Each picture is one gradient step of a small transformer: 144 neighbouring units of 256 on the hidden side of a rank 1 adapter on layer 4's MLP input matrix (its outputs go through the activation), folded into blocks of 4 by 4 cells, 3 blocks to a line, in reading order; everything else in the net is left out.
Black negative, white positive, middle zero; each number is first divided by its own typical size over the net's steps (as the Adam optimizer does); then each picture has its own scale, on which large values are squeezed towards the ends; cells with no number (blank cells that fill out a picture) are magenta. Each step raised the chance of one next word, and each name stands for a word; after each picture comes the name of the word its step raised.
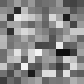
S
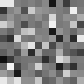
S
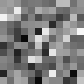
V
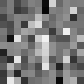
S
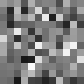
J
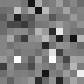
V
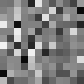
J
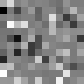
V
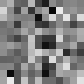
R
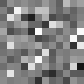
V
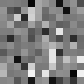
J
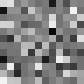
S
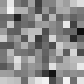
R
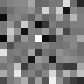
S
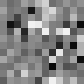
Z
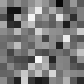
J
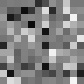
R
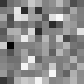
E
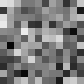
Z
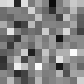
S
